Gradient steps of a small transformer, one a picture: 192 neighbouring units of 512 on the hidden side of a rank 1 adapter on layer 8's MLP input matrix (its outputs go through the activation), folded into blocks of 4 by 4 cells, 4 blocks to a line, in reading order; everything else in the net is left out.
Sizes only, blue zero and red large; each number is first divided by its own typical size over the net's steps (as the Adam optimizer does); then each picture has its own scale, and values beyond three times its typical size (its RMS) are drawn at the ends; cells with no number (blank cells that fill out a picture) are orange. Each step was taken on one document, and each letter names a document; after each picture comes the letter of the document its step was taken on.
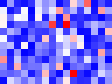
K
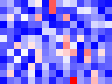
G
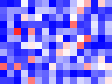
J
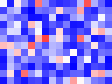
J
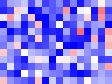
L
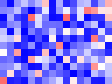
L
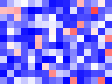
L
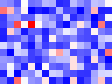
L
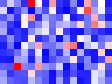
G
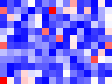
G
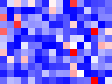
K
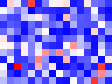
G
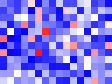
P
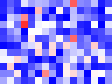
P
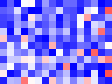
J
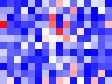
K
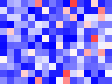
L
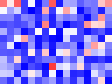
J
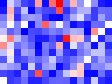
K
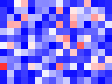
J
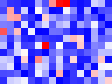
K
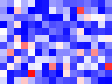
J
